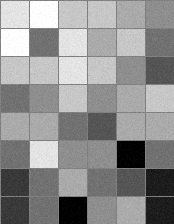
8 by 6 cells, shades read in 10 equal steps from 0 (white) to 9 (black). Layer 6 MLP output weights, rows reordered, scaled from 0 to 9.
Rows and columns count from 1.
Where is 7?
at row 7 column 1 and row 8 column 1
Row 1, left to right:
1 0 2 2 3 4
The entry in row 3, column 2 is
2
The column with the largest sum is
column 6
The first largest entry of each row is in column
6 2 6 1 4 5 6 3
